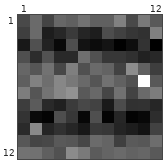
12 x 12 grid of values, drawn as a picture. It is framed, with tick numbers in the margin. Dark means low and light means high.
Stripes: horizontal, repeating 2 times. Odd rows or columns: none. Roughest part: middle right. Average level on the scale: 30%.
